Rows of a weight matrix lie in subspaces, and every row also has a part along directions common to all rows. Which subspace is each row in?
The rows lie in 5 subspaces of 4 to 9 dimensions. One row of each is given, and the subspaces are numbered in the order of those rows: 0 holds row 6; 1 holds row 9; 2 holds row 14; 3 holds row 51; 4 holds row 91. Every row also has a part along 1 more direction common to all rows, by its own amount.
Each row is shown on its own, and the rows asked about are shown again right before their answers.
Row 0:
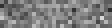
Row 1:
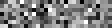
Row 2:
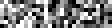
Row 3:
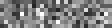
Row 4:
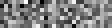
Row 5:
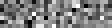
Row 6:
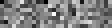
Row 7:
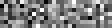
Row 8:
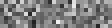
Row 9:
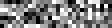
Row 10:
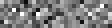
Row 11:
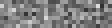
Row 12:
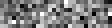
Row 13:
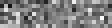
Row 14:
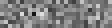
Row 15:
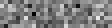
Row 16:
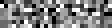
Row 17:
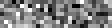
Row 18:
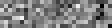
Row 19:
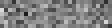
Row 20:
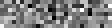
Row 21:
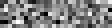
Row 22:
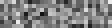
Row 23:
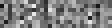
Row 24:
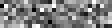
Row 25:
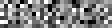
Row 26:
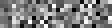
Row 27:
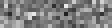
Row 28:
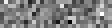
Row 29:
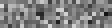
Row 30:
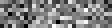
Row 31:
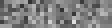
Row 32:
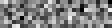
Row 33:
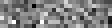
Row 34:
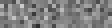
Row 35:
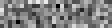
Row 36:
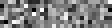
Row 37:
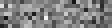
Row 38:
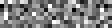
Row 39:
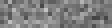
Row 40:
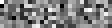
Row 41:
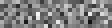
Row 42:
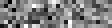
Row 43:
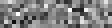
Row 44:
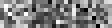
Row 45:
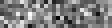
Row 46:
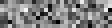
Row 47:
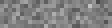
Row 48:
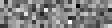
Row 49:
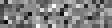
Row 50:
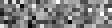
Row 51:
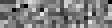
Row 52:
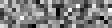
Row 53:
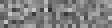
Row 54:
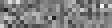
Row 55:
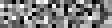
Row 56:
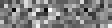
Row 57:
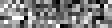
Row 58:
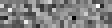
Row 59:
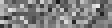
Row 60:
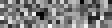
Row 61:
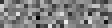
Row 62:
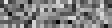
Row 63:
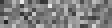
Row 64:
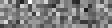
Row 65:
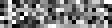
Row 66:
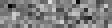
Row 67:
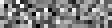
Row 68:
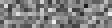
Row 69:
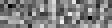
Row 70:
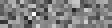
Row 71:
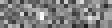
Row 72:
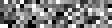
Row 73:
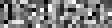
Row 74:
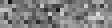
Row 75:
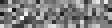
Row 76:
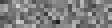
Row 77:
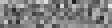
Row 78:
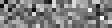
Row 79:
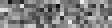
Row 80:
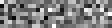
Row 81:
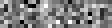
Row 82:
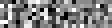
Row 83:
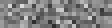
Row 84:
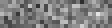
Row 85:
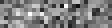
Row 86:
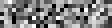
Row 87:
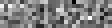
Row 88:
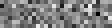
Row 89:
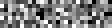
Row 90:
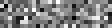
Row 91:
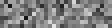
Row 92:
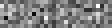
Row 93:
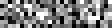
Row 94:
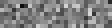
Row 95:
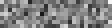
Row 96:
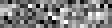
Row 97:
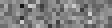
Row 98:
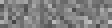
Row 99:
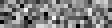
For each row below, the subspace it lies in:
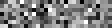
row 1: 2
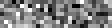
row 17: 1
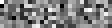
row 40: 0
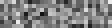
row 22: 3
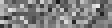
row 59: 4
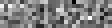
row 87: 2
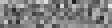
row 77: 1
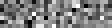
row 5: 2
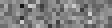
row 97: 3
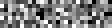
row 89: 2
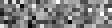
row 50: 4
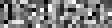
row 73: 3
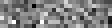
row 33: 3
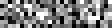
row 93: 2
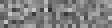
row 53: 3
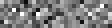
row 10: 0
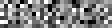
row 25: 0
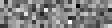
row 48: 4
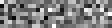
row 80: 0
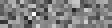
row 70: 2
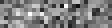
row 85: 1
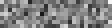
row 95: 3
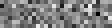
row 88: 0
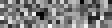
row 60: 2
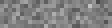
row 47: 0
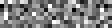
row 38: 3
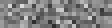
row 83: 4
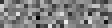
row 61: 0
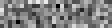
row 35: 1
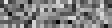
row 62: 4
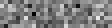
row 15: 4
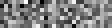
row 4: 4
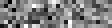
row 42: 1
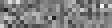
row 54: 1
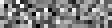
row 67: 0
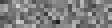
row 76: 3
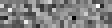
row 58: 4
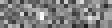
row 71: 2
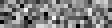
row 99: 3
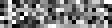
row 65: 3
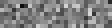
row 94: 3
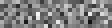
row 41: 0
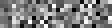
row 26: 0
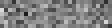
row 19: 4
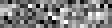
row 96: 1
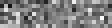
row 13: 1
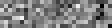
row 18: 4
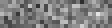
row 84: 1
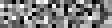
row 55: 0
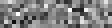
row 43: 3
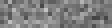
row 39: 1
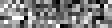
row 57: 4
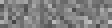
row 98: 3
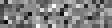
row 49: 1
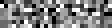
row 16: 0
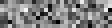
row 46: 3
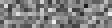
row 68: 0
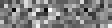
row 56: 0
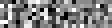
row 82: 3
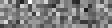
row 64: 0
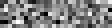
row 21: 3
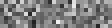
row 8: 4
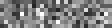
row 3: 2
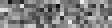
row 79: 1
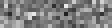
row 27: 1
